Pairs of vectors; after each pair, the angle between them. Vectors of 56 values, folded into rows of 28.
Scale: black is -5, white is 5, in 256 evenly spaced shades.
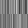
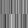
orthogonal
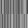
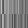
partly opposed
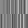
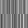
nearly parallel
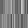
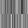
nearly opposite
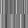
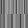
nearly opposite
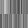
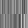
orthogonal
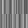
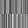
partly aligned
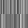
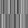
nearly parallel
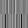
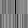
partly opposed
